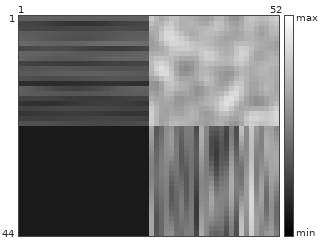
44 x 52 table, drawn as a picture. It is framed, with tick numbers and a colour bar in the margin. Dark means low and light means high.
It is made of 2 by 2 panels. Panel 1,1: low, streaked across. Panel 1,2: high, blotchy. Panel 2,1: very low, flat. Panel 2,2: middling, streaked downward, strong in contrast.
